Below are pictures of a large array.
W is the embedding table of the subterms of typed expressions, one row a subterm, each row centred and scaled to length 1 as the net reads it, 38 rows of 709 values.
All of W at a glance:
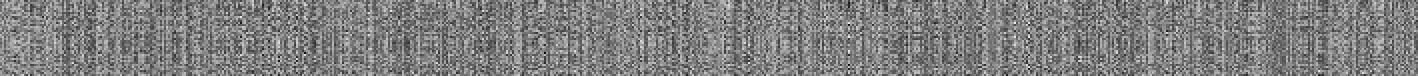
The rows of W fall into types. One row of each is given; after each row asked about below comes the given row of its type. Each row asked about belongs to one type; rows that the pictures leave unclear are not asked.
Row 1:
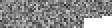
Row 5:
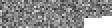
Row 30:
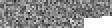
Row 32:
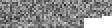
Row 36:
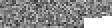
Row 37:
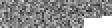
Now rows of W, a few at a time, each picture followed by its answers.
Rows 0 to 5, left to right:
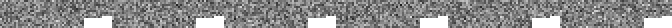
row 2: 37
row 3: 32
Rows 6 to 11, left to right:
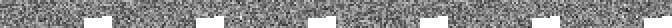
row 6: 36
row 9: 37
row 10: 32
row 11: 30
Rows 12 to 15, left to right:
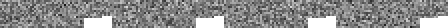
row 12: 32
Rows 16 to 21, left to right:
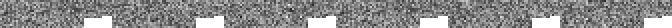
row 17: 36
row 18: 30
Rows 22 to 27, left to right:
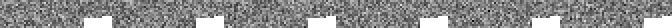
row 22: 1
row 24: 32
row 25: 36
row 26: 36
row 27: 37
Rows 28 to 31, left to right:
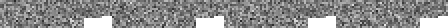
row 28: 30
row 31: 1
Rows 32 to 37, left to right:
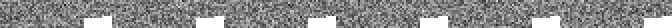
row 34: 1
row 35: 36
